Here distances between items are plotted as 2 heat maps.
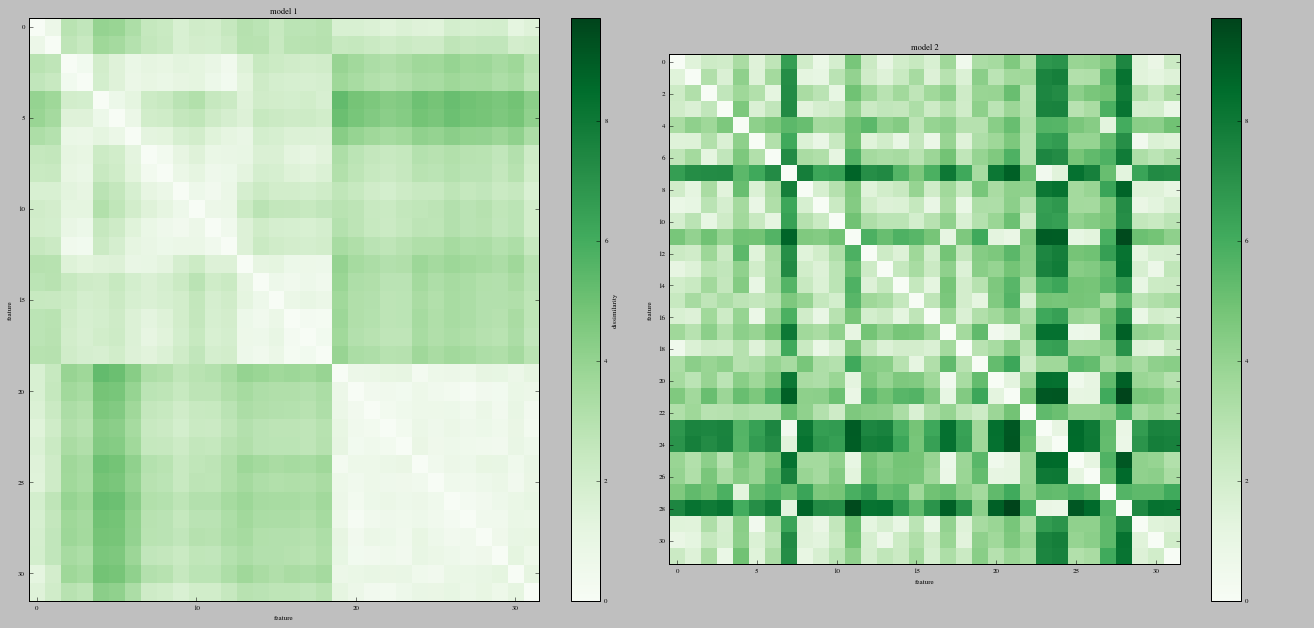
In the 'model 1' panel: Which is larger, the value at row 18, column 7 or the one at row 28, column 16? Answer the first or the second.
the second
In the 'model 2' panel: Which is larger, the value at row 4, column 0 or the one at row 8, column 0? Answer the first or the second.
the first
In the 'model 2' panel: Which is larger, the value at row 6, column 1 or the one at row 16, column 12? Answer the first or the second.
the first
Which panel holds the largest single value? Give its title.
model 2
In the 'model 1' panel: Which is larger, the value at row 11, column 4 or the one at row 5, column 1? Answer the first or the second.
the second
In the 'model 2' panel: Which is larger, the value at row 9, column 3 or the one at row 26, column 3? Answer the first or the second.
the second
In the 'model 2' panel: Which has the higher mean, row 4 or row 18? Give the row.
4
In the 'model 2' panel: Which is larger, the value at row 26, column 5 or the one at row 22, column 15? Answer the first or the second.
the first
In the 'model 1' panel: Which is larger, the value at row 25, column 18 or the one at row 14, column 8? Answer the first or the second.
the first
